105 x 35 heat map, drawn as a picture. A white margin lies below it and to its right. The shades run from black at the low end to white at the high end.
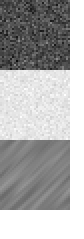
It is made of 3 by 1 panels. Panel 1,1: low, fine-grained. Panel 2,1: very high, fine-grained, faint in contrast. Panel 3,1: middling, slanting up to the right, faint in contrast.
